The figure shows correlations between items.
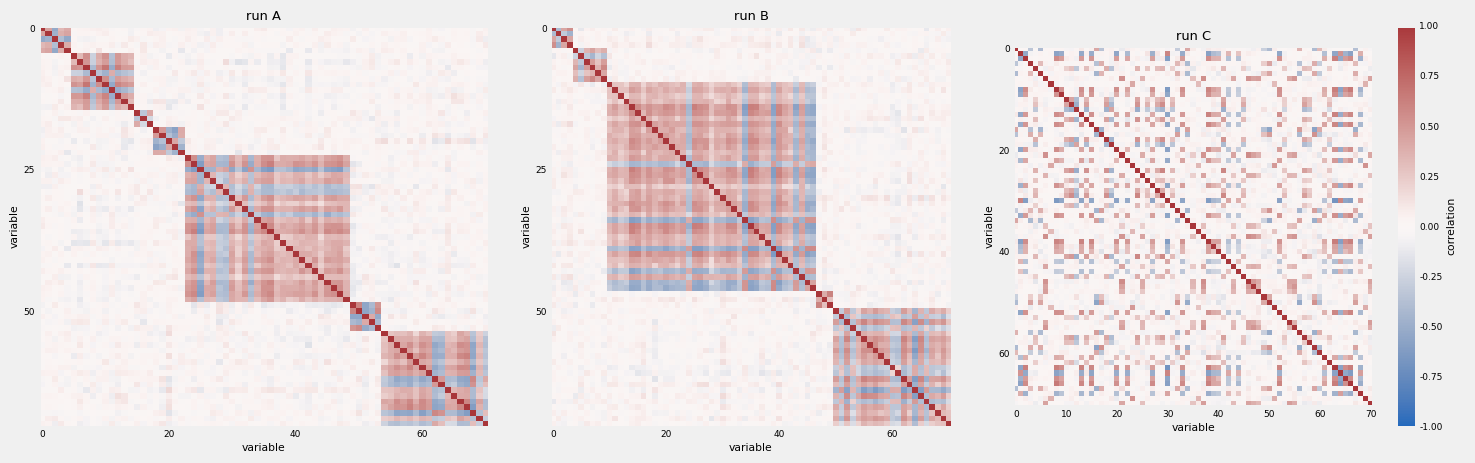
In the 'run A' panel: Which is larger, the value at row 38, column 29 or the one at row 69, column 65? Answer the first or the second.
the second
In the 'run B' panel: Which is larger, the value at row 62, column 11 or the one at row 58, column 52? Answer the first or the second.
the second
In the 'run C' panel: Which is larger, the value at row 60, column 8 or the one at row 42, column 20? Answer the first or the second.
the first
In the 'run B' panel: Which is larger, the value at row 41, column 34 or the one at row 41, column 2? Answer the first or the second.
the second
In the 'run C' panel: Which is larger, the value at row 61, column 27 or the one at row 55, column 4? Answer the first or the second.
the first
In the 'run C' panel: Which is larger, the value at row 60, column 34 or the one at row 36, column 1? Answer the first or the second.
the first
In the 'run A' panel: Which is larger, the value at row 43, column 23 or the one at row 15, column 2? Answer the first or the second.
the first
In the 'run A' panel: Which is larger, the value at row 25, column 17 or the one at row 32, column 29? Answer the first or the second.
the first
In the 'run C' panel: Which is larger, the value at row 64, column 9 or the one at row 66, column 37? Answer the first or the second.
the second
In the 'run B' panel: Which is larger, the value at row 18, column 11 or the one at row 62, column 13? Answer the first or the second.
the first
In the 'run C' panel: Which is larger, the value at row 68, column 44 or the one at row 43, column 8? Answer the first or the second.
the first
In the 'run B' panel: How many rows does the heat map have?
71
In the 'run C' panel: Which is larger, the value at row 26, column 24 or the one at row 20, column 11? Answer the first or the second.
the first
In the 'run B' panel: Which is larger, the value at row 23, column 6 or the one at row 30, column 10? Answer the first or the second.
the second
